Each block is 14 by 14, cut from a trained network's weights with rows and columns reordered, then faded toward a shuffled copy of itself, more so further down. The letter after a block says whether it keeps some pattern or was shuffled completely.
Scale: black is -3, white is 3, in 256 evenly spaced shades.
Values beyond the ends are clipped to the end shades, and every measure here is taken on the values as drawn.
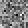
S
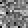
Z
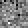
S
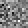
S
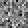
S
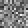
Z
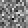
S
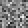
S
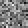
S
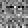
Z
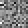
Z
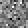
S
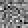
S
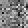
Z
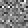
Z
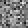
Z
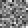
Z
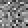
Z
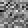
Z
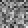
Z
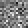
Z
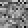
Z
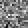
S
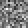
S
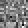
Z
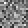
S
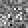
S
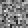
S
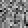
S
